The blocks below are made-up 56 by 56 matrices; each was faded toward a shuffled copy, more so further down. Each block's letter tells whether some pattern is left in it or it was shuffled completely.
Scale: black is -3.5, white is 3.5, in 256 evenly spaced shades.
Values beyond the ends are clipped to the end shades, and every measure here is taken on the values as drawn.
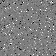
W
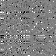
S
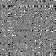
S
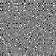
S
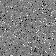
W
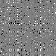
S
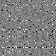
S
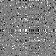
S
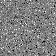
W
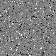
W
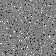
W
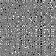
S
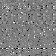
S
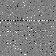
S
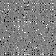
S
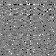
S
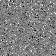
W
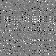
S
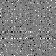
S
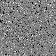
W
